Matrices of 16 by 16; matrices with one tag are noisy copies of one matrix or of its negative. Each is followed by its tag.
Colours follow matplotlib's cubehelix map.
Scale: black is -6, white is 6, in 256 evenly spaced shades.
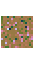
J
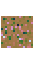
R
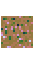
R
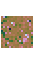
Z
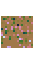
R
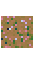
J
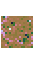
Z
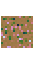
R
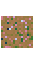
J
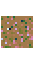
J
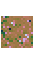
Z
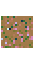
J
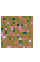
R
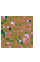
Z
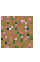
J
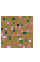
R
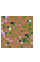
Z
